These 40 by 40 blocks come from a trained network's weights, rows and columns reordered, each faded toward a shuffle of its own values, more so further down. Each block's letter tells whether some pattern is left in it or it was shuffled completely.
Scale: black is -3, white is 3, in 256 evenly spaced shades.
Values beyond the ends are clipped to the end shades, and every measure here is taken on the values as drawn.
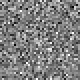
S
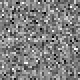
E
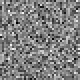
E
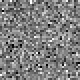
E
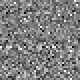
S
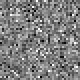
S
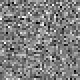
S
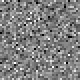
E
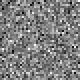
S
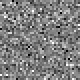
E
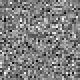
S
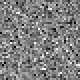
E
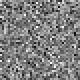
S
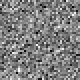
E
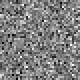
E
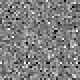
S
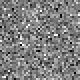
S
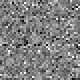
S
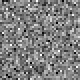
E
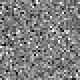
E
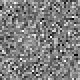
E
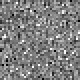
E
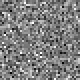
E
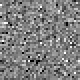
S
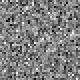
E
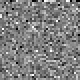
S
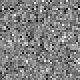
S
